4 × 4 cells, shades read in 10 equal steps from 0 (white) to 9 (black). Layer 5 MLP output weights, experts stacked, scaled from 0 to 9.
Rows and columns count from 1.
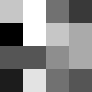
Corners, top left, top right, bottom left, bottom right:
2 7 8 6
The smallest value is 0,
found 2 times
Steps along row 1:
down up up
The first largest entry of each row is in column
4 1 1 1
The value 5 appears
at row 1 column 3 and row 4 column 3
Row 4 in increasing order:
1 5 6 8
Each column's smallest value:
2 0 2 3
